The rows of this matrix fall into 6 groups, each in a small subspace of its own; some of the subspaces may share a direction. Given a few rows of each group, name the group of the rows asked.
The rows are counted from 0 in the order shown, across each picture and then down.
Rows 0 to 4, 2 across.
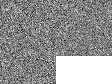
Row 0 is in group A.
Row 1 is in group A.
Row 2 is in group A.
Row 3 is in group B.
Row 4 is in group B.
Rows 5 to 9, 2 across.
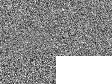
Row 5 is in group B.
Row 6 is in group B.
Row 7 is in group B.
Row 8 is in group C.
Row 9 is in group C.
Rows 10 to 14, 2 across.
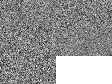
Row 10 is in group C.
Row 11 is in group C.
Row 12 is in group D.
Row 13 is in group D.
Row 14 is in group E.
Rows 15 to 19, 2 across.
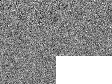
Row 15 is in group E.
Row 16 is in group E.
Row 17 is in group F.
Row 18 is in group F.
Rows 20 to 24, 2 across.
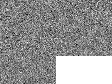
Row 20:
B
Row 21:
E
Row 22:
A
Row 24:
A
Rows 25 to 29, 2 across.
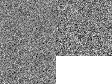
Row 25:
A
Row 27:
D
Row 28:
B
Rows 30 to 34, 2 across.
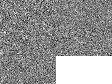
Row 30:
E
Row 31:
F
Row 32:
B
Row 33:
B
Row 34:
A
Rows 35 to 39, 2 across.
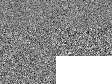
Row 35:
F
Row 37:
E
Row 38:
B
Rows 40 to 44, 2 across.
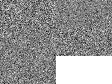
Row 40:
A
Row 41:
F
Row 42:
E
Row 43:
D
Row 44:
D
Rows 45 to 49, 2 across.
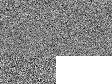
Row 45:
B
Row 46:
F
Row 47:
F
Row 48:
B
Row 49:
E
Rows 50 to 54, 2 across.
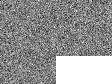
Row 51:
D
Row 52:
A
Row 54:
F
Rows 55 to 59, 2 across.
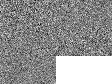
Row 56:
C
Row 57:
B
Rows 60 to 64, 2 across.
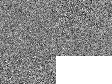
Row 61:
E
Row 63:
C
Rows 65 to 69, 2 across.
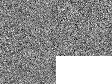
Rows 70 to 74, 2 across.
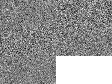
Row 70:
C
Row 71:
A
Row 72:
C
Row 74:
D
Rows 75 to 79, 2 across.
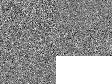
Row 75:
B
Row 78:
E
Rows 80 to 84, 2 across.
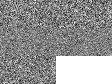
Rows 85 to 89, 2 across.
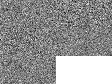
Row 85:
C
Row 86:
B
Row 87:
E
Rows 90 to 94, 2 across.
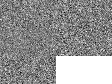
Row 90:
C
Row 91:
B
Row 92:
F
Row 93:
C
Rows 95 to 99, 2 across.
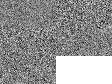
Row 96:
C
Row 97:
E
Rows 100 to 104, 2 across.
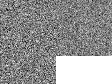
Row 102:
C
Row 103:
C
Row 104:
A
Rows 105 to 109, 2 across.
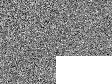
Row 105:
C
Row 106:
F
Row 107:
B
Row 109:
E
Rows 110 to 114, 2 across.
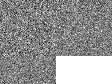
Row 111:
C
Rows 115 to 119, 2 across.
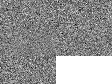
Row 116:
B
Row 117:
D
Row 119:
E
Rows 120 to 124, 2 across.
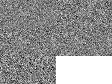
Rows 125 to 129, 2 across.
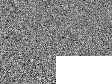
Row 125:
C
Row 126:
D
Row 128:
A
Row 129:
B
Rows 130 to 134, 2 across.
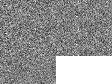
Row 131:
A
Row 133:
A
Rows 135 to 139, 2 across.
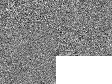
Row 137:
D
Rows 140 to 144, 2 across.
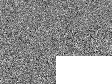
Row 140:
C
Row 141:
D
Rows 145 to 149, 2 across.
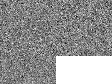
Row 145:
B
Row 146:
A
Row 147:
F
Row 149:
B
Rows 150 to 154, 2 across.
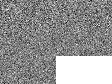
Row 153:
A
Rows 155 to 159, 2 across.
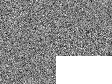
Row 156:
B
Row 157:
F
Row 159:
A
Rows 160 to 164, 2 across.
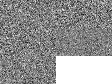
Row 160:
D
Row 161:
C
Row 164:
B
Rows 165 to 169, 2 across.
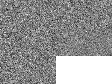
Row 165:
A
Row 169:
E
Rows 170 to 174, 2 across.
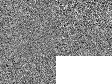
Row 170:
E
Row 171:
E
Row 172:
D
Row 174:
B
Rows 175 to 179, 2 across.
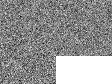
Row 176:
A
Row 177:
D
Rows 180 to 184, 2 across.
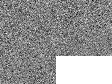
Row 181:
D
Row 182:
F
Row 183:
D
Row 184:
F
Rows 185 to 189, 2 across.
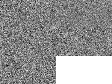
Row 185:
C
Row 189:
A
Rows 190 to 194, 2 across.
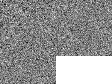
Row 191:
B
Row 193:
C
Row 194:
B
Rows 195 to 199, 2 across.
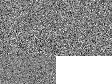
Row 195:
D
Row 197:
E
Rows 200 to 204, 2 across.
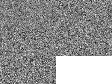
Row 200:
F
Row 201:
E
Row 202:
B
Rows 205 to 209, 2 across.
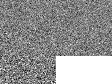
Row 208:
D
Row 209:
B
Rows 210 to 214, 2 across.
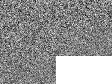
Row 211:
C
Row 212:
A
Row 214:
E
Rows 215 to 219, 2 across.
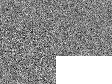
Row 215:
A
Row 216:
F
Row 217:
B
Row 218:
B
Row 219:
E
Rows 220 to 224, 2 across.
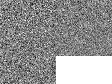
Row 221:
A
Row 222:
B
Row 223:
A
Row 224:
D
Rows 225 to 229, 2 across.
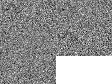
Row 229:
D
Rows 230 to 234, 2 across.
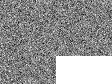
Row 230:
D
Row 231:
B
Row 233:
E
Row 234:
A
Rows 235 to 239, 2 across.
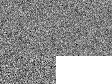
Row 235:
A
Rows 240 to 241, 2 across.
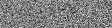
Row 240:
F
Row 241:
A
